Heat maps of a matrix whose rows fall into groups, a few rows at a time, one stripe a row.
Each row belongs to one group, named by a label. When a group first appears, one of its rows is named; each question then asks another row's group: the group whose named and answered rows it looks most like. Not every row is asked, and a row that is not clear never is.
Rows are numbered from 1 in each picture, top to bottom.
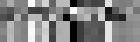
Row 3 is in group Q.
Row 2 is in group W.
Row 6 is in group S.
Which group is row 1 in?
S
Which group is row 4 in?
S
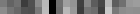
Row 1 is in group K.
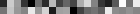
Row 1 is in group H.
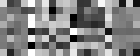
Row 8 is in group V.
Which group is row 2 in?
K
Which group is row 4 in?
S
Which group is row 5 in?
W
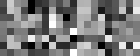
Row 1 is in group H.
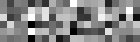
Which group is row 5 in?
S
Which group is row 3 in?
V
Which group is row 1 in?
W
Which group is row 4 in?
H
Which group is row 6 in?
W
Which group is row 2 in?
V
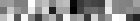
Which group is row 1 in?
S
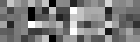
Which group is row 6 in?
K
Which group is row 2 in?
W
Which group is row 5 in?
W
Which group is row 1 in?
S
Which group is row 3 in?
W
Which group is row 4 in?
V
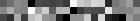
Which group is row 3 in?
Q
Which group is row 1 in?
W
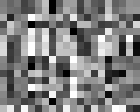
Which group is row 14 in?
W
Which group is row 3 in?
V
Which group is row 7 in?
V
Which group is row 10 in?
W
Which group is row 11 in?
Q
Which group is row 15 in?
K
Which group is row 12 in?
W
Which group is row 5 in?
S
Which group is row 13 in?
V
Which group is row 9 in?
W
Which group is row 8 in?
V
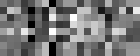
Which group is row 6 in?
W
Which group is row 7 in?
K
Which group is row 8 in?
K
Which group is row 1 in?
K
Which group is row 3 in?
W
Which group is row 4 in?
W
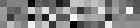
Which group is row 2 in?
V
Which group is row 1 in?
W
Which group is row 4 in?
S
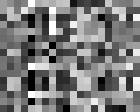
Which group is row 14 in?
V
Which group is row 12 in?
H
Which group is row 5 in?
Q
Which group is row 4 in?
W
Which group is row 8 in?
H
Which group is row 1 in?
S
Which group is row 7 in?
K
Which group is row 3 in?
H
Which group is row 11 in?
W
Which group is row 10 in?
V
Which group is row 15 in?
W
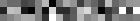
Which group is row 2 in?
H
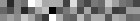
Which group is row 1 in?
V
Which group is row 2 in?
K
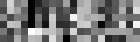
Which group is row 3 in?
W
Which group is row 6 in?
Q
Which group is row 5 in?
V
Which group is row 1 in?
H
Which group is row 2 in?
H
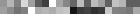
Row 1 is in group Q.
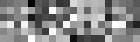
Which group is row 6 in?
S
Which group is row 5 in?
Q
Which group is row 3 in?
W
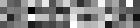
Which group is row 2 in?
W
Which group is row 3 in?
V
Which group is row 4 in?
W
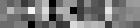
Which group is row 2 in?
S
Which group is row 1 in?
K
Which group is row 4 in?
W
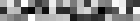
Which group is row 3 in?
S
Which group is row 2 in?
H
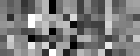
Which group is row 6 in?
H
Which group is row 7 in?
S
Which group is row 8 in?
Q
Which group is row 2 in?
K
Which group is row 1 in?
K
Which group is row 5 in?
K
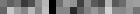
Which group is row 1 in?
K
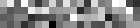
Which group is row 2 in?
V
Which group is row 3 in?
W
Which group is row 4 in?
K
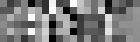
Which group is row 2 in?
Q
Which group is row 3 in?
S
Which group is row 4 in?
K
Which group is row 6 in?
K
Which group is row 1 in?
W
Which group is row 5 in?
S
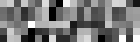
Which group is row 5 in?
H
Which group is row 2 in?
K
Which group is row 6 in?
H
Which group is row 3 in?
K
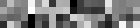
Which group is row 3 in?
W
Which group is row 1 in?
S
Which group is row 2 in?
S
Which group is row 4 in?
H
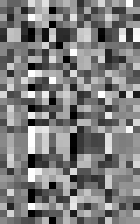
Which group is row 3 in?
V
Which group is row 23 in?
H
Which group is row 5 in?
H
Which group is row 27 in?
K
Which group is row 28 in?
H
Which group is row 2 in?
K
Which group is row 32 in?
K
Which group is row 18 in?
H
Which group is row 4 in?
K
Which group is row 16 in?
H
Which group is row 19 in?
V
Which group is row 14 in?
V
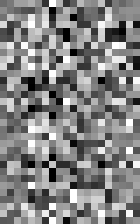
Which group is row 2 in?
K
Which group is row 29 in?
W
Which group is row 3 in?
S
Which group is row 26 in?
K
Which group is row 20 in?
Q
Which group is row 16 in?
H
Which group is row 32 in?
Q
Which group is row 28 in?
W
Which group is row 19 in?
V
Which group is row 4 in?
V
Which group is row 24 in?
H
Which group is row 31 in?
V
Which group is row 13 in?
H
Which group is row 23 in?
K
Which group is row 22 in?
V
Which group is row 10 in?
V
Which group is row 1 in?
Q
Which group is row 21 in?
S
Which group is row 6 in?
Q
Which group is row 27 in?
S
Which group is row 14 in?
K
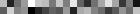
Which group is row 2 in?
H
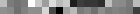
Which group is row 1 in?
S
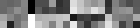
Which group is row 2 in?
W
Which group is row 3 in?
S
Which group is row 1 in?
W
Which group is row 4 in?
V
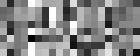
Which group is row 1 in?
V
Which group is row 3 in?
Q
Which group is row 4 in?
W
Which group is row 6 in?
H
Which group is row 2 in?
Q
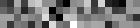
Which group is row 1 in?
Q
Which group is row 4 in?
W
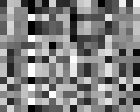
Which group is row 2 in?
H
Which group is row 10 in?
V
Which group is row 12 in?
H
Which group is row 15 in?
V
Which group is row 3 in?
S
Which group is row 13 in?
V
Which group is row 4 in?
H
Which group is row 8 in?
V
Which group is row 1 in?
H
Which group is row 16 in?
H
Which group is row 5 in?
H
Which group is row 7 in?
K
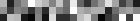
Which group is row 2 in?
W
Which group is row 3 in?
H
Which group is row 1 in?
V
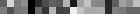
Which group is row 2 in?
W
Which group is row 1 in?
H
